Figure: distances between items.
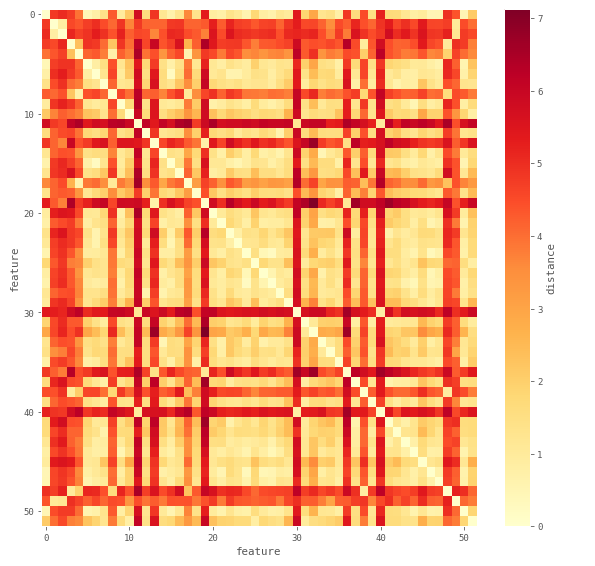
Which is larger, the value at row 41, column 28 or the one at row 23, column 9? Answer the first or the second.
the first
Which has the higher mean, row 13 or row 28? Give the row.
13
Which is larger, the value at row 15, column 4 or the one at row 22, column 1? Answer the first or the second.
the second
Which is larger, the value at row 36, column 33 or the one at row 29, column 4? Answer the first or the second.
the first
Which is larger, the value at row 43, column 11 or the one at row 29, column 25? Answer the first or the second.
the first
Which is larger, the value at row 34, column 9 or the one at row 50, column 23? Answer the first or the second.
the first
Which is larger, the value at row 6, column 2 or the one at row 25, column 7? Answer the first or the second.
the first
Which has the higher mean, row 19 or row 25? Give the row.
19
